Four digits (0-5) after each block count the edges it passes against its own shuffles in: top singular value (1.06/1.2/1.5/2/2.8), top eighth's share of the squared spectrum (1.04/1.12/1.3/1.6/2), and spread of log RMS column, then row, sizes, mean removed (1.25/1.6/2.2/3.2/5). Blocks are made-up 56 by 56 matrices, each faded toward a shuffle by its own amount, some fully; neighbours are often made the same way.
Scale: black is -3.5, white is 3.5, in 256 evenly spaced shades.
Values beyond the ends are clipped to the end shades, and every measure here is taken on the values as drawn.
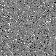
0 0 0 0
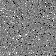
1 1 0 0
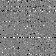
3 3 1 2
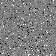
0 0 0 0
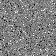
0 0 0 0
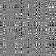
4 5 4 3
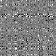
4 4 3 3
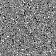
2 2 0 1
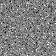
1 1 0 0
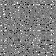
4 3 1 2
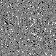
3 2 1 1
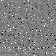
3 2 0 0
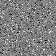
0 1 0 0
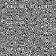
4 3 2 1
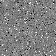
1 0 0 0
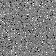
0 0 0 0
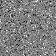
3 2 0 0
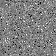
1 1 0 0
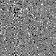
4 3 2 1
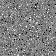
1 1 0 0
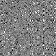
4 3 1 1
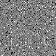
3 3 1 0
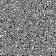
1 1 1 1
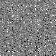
2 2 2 1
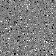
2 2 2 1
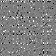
3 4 2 2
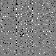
3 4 2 2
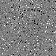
3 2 1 1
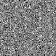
3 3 0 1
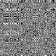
4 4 2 3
